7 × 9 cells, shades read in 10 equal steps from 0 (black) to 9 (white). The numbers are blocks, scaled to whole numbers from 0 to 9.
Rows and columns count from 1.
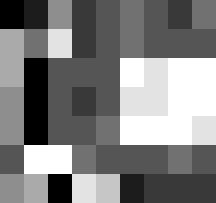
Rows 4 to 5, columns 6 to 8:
8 8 9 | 9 9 9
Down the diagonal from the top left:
0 4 3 2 4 3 2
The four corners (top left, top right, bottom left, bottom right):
0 4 5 2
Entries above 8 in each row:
0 0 3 2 3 2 0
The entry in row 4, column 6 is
8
